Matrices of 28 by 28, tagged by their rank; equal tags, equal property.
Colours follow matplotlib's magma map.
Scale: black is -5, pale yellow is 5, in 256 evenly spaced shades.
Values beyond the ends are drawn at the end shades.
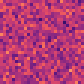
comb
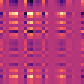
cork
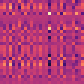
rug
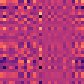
rug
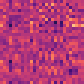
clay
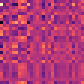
rug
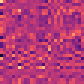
clay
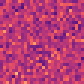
comb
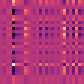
cork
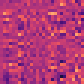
clay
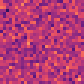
comb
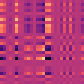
cork
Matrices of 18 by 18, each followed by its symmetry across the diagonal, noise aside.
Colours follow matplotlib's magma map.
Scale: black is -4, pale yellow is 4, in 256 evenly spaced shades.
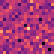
symmetric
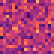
antisymmetric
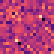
symmetric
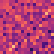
symmetric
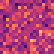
symmetric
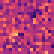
antisymmetric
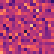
antisymmetric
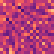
symmetric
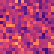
antisymmetric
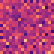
symmetric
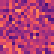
antisymmetric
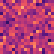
antisymmetric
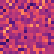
antisymmetric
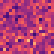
symmetric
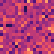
symmetric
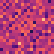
symmetric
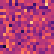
antisymmetric
